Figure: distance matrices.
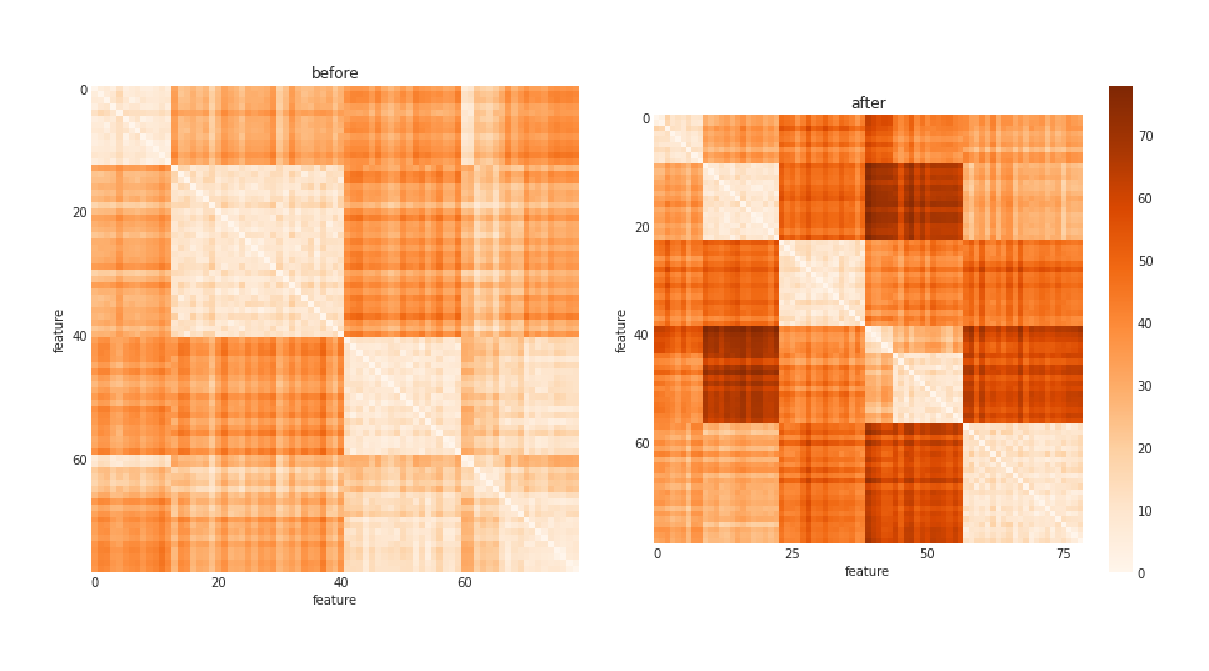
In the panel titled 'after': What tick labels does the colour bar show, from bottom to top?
0, 10, 20, 30, 40, 50, 60, 70
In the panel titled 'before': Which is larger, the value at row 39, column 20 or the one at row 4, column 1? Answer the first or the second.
the second
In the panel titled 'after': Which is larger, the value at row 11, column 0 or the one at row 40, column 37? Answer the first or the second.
the second
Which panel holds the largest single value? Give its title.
after
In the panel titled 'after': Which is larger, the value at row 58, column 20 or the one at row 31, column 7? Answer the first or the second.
the second
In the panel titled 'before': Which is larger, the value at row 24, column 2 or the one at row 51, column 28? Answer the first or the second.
the second
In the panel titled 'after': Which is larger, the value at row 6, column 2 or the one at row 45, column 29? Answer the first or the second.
the second
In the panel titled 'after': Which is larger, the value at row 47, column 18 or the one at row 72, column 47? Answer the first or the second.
the first
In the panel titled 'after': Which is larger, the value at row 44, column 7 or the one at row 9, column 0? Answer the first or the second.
the first
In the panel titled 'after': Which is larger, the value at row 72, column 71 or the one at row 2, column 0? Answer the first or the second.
the second
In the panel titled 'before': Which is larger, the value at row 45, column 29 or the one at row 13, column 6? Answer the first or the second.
the first
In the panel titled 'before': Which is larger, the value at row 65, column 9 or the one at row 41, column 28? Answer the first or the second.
the second
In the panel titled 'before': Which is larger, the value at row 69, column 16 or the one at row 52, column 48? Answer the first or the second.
the first
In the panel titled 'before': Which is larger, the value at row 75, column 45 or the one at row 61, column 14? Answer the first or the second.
the second
